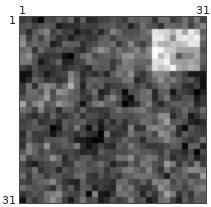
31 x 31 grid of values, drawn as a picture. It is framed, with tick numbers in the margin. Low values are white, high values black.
The values are skewed, with a long tail toward low values. The ninth with the lowest average is the top right. The halves do not mirror each other. The texture is blotchy. An odd patch, lower than its surroundings, sits in the top right. The top right is the roughest part.
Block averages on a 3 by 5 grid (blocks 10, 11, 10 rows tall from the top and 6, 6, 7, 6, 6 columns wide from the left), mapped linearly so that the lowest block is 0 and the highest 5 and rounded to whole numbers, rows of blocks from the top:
45300 | 44535 | 44434
